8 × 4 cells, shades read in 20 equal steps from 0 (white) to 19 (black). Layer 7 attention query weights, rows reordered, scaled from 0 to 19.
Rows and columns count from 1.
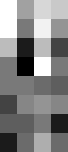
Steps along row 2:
up down up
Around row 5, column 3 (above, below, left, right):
0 8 10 12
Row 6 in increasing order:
8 9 9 14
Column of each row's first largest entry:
2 2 2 2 4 1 4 1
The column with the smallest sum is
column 3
